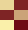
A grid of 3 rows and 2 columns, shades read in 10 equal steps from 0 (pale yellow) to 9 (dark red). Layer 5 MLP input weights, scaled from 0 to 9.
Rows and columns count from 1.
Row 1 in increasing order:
1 8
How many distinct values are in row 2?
2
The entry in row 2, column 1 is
8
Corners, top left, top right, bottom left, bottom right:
1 8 0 9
